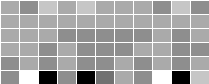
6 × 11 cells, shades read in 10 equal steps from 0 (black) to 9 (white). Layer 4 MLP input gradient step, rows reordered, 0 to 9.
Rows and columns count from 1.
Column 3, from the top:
7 6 6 5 5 0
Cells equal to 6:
32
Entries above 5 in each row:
8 11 5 5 5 4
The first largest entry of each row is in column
3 1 1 1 2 2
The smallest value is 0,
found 3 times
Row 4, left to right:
6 6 5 6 5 5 5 6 6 5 5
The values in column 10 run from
0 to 7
